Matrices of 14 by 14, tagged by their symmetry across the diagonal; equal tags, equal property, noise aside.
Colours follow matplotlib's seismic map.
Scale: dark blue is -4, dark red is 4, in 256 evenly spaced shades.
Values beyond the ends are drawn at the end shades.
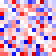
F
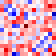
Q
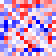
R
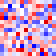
F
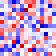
F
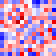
Q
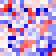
Q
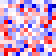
R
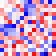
Q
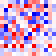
R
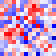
Q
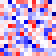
F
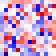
R
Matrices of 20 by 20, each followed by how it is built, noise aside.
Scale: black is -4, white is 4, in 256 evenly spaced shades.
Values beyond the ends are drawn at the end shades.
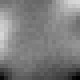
smooth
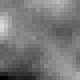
smooth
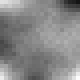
smooth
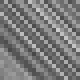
Toeplitz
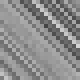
Toeplitz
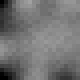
smooth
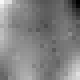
smooth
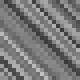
Toeplitz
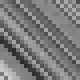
Toeplitz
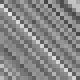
Toeplitz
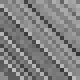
Toeplitz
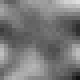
smooth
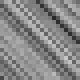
Toeplitz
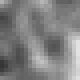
smooth
